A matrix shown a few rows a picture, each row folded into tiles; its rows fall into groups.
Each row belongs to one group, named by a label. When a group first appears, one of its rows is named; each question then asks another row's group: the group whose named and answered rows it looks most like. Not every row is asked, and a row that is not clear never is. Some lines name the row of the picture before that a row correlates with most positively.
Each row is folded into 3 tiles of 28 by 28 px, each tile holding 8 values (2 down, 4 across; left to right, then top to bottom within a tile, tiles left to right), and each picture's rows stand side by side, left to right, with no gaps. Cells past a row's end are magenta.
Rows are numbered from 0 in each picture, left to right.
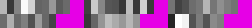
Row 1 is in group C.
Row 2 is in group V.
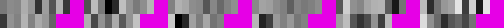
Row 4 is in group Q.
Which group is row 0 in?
C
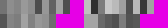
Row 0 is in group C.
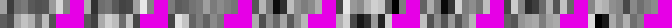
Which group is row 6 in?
C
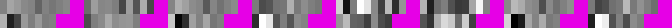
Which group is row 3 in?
V
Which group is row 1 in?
C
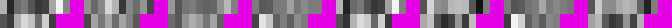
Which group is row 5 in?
Q
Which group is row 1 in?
C
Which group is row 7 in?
Q
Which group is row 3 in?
V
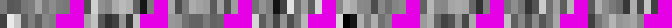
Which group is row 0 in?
V
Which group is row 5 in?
Q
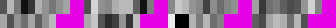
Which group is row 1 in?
Q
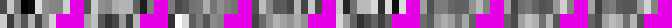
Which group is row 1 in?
Q
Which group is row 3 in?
C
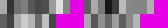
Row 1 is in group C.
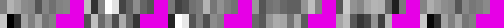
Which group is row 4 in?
Q
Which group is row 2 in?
V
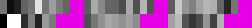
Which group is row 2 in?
Q
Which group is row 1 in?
C
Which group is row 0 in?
V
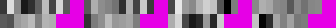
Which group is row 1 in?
C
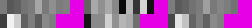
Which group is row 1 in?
C
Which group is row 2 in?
V
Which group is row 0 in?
V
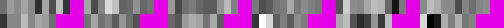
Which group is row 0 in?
C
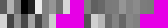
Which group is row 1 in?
V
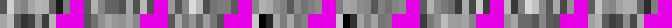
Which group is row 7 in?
Q
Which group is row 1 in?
C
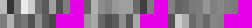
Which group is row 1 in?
Q
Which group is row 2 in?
V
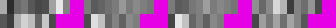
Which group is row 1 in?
V
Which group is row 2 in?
V
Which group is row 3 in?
C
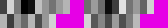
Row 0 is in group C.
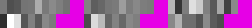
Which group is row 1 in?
V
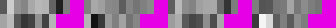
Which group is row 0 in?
Q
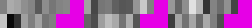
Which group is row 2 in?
C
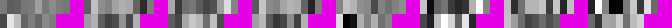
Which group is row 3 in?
Q
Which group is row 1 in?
Q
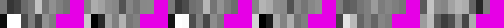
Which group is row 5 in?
Q
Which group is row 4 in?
V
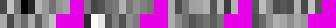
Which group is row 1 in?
V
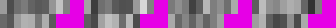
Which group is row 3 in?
Q
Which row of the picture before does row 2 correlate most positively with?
0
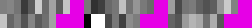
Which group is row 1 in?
V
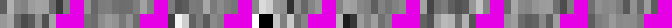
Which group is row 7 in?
C
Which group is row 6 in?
Q
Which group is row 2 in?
V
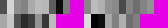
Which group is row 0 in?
Q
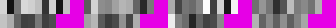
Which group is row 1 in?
Q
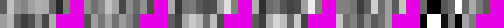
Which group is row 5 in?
V
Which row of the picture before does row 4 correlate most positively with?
3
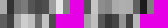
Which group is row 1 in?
Q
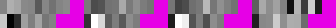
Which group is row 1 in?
V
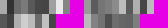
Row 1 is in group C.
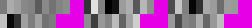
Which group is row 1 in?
C
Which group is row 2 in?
C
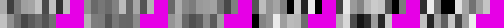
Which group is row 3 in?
C
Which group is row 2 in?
Q
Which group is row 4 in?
Q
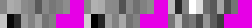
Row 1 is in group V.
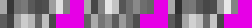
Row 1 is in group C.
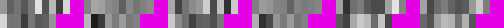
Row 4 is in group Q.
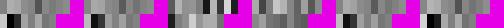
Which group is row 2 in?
C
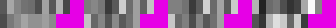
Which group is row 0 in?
C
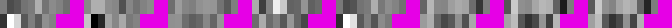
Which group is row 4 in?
V
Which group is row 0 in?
V
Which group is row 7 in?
Q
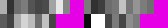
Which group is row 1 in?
V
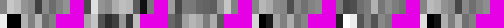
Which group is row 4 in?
V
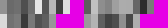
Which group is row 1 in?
Q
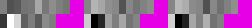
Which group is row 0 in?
V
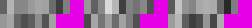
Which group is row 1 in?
C
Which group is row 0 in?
Q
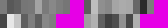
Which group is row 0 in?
V
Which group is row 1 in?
Q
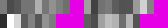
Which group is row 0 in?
V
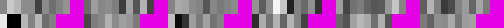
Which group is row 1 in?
C
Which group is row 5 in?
C
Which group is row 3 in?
C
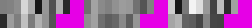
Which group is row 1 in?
Q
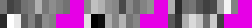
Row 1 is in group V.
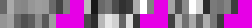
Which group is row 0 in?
Q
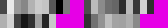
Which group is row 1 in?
C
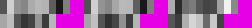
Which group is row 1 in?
Q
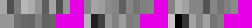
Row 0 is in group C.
